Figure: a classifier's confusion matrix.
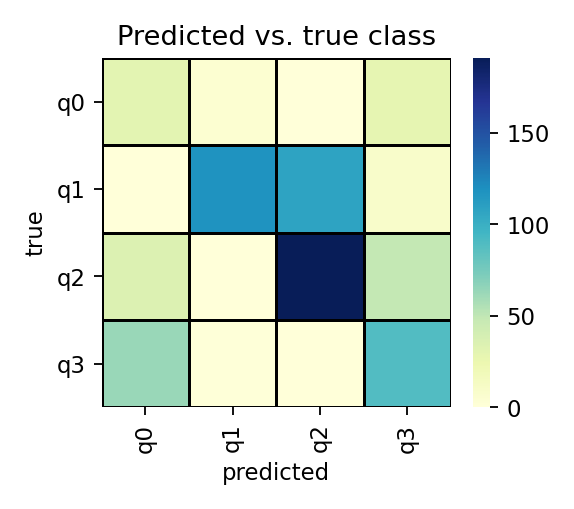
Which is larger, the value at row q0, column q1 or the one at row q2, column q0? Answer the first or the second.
the second
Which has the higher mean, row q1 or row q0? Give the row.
q1
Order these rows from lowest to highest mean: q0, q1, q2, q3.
q0, q3, q1, q2
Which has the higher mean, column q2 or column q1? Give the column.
q2
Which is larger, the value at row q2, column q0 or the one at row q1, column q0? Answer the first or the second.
the first
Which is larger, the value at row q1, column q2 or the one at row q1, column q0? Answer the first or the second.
the first
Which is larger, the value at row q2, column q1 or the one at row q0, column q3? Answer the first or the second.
the second
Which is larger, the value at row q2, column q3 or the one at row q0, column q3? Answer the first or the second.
the first
